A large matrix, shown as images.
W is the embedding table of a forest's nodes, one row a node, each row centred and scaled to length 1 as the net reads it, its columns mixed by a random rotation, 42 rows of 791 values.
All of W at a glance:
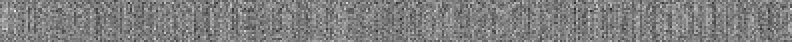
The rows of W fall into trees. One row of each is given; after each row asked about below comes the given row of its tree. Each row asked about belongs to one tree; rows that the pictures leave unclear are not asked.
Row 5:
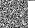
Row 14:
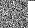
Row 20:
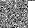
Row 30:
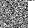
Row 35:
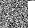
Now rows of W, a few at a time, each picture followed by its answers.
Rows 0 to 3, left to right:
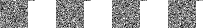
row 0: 20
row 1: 14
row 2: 30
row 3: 30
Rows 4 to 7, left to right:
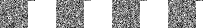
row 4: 35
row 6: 5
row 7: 35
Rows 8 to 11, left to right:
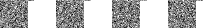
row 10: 20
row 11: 20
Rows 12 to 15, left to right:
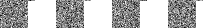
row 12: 30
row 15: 30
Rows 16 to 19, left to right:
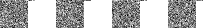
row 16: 20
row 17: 14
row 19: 30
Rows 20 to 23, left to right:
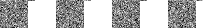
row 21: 30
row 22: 14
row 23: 20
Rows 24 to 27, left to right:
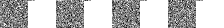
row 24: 30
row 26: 20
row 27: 5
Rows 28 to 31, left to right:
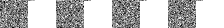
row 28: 20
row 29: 20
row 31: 30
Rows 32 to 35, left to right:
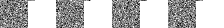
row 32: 30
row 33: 20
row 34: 14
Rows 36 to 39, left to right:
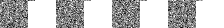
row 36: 35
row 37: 20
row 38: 30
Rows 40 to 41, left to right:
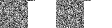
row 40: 35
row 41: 14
